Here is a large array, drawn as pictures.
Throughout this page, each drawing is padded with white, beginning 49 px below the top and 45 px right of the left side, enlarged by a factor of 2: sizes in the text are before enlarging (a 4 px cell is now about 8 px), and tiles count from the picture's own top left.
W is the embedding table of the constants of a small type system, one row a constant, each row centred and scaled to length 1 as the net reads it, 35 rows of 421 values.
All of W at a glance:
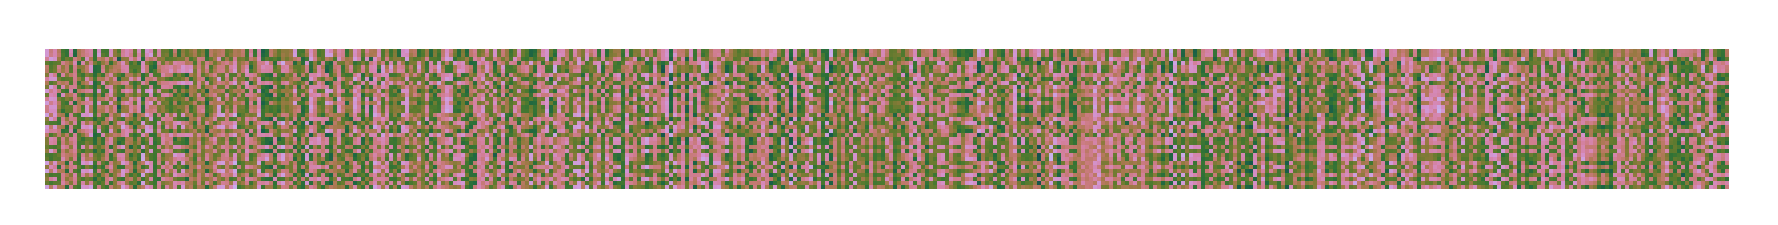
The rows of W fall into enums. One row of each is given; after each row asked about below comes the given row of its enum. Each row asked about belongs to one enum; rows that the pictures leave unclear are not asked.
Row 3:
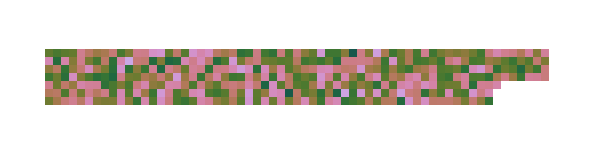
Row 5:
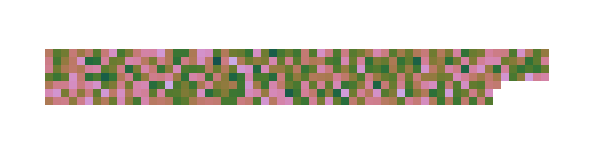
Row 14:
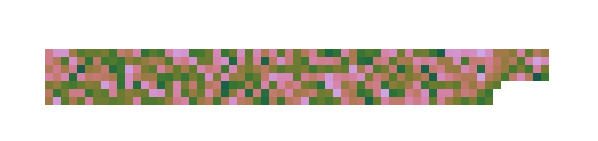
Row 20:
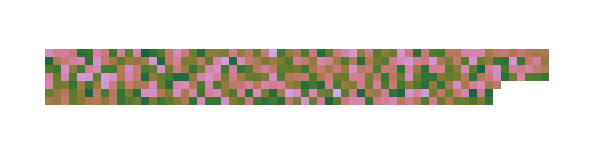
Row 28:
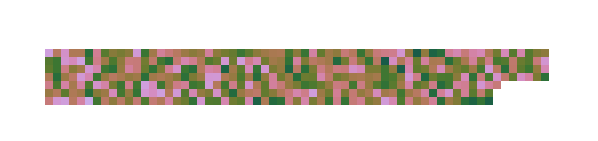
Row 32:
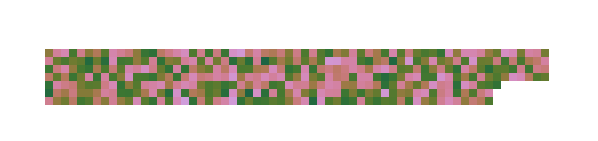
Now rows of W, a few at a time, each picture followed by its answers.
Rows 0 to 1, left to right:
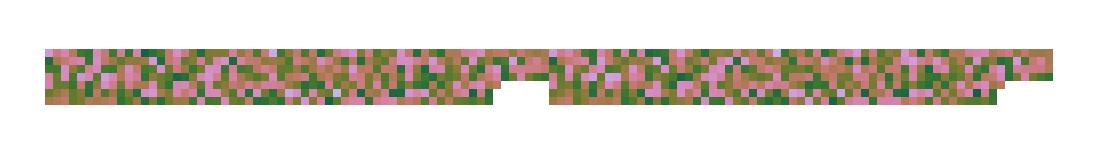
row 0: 20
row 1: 20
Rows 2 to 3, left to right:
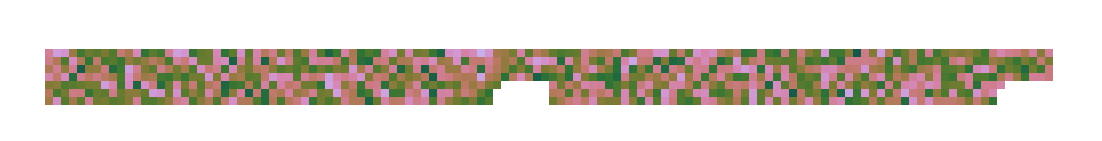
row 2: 14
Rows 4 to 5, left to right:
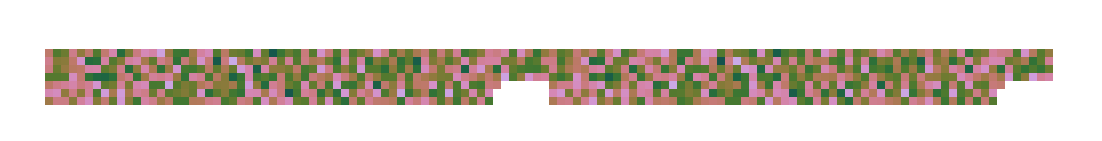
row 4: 5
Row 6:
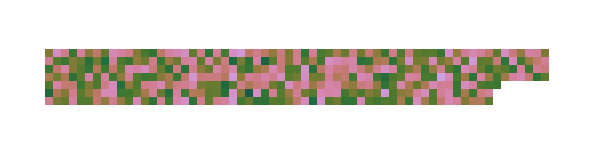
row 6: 32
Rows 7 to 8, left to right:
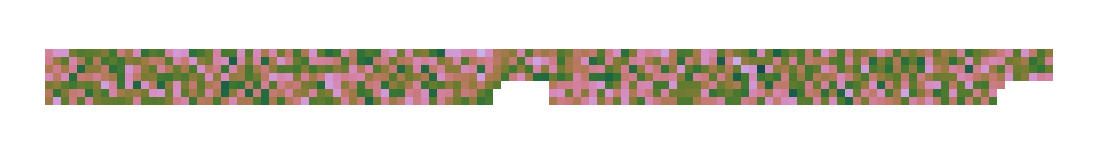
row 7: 14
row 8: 5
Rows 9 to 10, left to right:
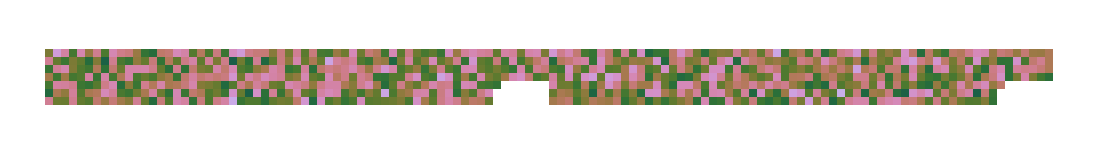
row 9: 32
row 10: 20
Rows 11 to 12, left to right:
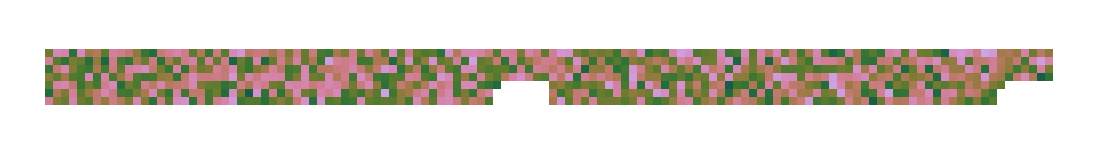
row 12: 14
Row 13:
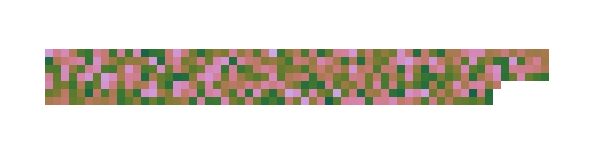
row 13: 20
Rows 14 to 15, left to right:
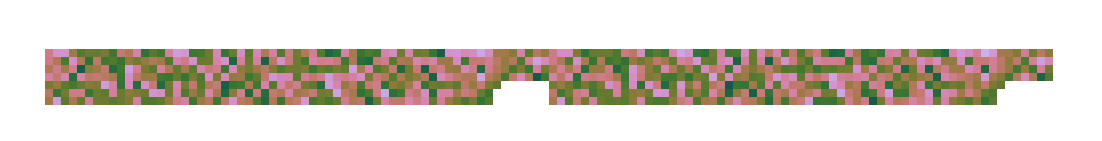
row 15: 14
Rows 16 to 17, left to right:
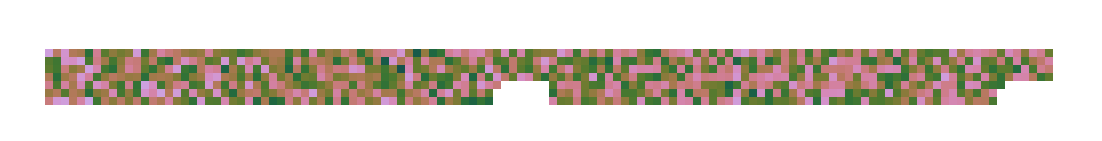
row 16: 28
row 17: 32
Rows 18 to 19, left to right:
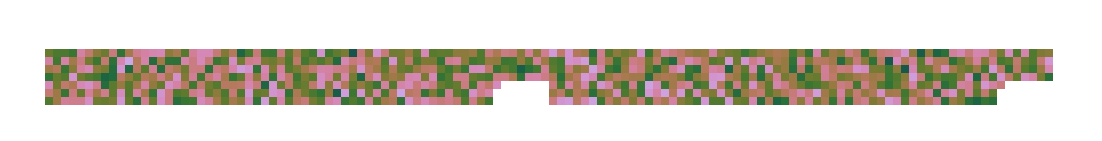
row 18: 3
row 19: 28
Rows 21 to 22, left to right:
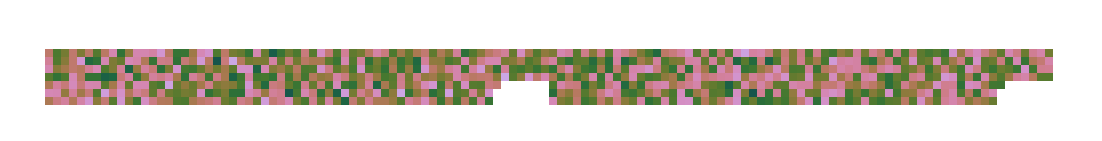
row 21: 5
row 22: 32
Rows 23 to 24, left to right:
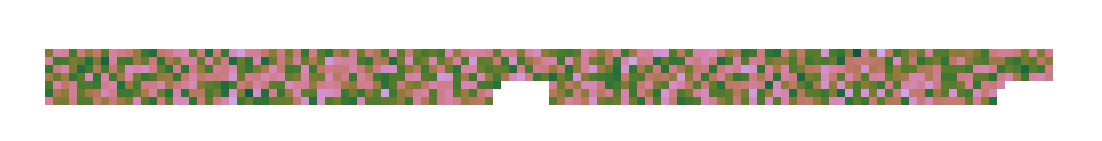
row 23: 32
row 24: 3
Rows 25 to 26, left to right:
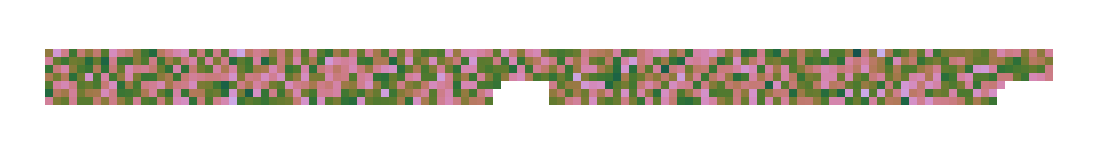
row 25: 32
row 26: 3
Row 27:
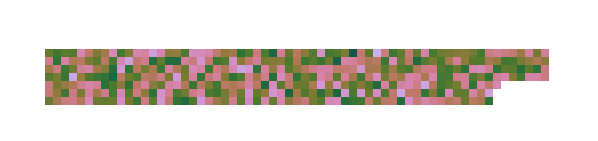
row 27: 3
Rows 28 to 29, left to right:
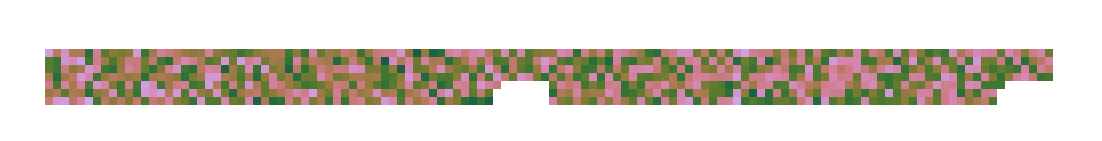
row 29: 32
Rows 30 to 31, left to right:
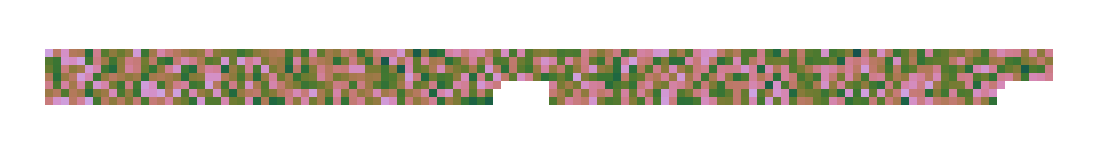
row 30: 28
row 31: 3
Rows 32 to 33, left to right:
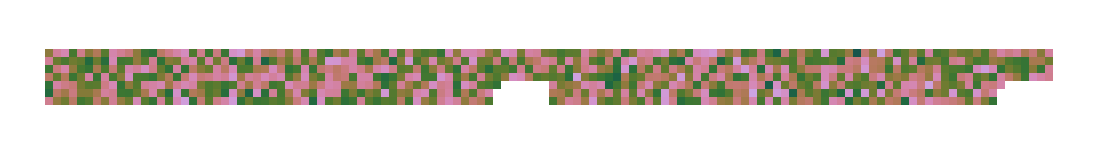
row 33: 3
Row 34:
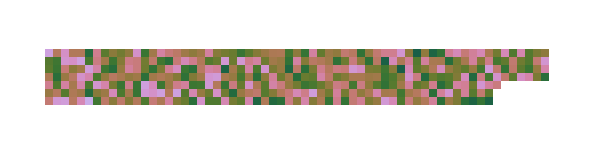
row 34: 28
